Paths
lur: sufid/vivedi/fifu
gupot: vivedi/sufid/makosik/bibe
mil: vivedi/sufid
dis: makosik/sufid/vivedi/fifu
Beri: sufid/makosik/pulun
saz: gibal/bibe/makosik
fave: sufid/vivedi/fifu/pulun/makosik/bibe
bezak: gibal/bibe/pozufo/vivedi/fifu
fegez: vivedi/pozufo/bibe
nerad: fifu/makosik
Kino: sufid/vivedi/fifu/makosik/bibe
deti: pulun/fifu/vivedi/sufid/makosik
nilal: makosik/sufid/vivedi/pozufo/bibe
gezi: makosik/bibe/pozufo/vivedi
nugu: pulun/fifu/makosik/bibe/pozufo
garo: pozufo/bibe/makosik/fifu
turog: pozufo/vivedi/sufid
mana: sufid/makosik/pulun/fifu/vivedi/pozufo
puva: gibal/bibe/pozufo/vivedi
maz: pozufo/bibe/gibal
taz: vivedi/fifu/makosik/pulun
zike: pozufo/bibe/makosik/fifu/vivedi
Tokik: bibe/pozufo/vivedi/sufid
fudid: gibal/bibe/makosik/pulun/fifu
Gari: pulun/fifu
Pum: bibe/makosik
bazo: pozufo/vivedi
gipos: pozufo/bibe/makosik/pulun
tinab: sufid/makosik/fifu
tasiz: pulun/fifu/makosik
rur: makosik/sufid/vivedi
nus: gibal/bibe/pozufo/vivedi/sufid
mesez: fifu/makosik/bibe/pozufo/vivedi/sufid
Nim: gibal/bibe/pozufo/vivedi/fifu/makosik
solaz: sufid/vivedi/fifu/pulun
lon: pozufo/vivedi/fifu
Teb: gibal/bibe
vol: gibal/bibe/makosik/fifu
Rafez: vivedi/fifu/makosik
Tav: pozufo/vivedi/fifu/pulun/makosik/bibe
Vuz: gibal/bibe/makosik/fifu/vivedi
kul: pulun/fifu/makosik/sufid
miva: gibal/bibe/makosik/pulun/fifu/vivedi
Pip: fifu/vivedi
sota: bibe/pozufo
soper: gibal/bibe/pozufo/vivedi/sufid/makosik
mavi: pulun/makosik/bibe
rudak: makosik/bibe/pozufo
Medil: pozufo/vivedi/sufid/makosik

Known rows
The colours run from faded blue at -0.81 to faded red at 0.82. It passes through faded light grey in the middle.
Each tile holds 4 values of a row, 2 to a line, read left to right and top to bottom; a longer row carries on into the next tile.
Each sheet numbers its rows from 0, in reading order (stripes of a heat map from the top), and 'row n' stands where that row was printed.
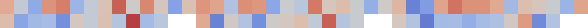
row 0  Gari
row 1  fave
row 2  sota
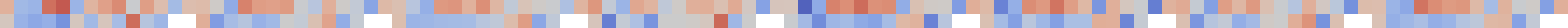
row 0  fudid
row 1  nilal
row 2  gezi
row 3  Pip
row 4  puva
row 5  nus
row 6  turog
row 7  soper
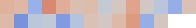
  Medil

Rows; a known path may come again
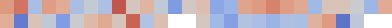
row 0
mana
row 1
fegez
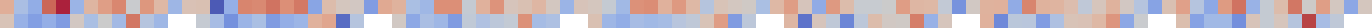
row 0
fudid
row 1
puva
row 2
Vuz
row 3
gezi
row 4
lur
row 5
Medil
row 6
Gari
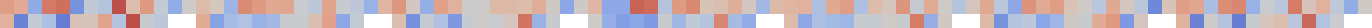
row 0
kul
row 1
nilal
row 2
Pip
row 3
vol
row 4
Tav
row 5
turog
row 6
fave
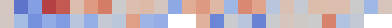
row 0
saz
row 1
Kino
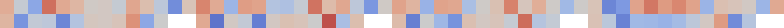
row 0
mil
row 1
solaz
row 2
Rafez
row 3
sota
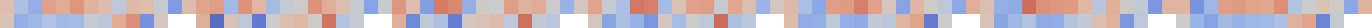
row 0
bazo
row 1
dis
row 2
tinab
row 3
miva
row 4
Tokik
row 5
soper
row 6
bezak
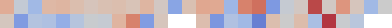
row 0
lon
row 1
tasiz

